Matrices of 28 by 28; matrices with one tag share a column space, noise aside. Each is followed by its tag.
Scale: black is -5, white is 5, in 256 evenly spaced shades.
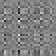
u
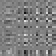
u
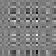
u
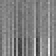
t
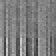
t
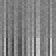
t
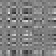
u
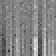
t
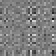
u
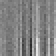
t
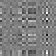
u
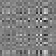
u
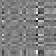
u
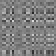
u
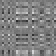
u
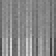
t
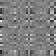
u
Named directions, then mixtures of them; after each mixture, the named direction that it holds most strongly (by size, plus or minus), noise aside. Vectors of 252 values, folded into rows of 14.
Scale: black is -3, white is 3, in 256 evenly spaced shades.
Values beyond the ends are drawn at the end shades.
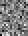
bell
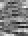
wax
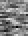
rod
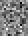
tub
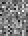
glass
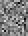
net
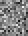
net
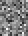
tub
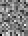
bell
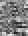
wax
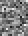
tub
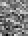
rod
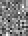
glass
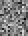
net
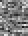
wax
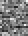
bell
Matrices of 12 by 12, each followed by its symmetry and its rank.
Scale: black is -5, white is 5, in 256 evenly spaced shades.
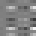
neither, rank one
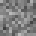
neither, full rank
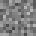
antisymmetric, full rank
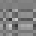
neither, rank one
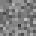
antisymmetric, full rank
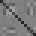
symmetric, full rank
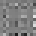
antisymmetric, rank two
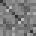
symmetric, full rank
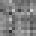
antisymmetric, rank two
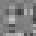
antisymmetric, rank two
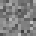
antisymmetric, full rank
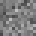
neither, full rank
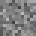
antisymmetric, full rank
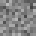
neither, full rank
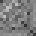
symmetric, full rank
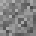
symmetric, full rank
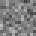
antisymmetric, full rank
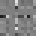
antisymmetric, rank two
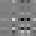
neither, rank one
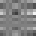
neither, rank one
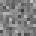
neither, full rank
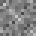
symmetric, full rank
